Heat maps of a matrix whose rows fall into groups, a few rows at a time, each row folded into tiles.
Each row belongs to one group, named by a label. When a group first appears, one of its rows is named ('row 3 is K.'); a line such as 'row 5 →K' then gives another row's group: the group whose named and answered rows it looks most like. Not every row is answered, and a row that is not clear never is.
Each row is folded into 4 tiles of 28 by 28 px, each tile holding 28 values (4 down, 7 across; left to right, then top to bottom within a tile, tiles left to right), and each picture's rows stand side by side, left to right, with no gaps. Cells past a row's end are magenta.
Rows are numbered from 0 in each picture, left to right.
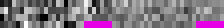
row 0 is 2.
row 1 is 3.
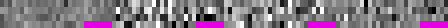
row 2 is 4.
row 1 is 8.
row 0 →2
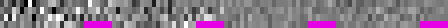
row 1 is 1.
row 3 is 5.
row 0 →5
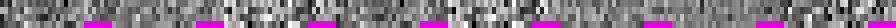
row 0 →2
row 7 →2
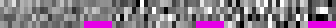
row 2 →8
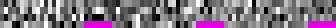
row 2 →3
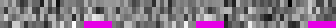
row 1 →1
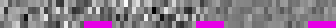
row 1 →3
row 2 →2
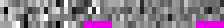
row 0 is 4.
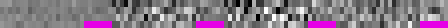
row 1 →5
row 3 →1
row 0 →3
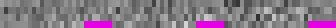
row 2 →5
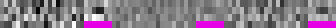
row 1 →1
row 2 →1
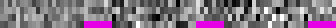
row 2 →5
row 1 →2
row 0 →1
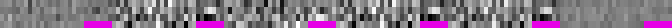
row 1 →8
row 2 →1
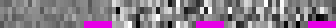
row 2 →8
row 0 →3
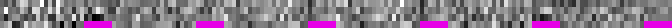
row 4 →8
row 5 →5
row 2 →4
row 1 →2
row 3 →4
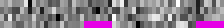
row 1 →4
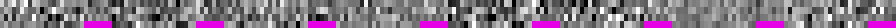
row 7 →4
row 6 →4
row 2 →8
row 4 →2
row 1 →2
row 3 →5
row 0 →3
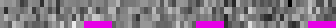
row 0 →1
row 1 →4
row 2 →2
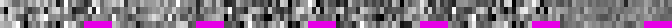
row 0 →4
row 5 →2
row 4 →2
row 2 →2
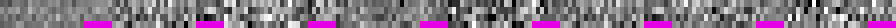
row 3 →2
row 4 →2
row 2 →4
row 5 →8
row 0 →5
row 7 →5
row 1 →8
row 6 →3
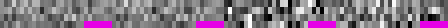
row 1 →3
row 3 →8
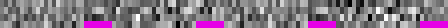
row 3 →5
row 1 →2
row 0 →8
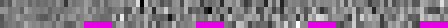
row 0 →2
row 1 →3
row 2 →1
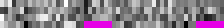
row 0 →4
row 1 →8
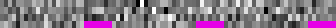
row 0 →8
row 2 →3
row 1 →5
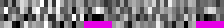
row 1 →8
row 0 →8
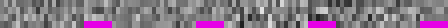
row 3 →5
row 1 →2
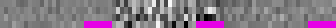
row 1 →8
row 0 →1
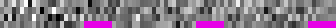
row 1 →2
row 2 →3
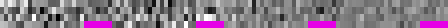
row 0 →3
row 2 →3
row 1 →1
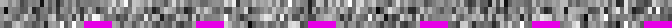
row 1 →3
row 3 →3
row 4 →1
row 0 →1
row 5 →4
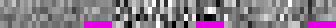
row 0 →3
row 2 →4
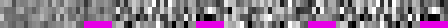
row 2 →4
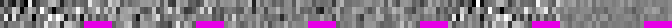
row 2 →3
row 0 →5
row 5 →3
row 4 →5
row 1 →4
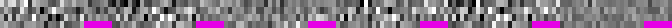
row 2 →1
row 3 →5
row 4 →5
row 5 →3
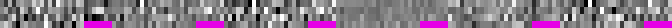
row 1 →5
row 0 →8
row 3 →1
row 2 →5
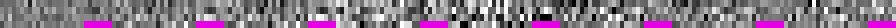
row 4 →8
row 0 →3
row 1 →1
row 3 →4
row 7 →5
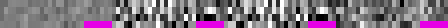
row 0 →2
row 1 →8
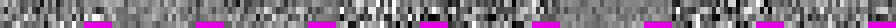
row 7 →8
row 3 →8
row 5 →1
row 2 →5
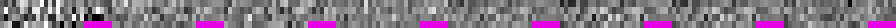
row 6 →5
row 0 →8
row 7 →2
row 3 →5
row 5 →5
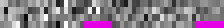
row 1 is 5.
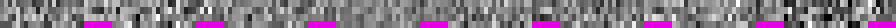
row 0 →1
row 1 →4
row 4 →8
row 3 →4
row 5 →1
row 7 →2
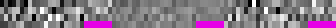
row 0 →5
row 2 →5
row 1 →5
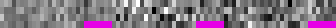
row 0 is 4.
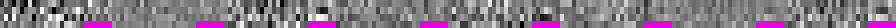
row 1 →5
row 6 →1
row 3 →3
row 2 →1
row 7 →1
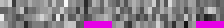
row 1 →8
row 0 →4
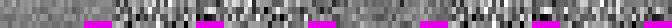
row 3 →2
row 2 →3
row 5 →8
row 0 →3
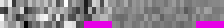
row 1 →3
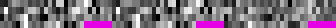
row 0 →2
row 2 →2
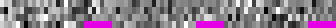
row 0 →4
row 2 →3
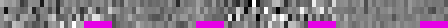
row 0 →1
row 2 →5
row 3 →3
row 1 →2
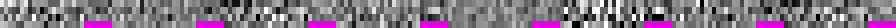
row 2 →5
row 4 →4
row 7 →5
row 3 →8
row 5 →8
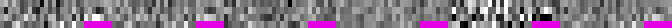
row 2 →2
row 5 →1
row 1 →1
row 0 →1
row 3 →4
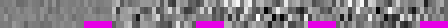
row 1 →4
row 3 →3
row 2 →3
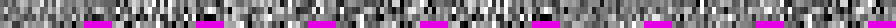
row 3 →2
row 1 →8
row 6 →5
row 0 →8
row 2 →4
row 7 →2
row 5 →1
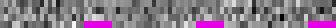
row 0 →1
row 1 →1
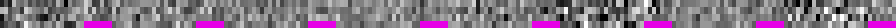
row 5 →2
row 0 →2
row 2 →1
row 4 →3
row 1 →4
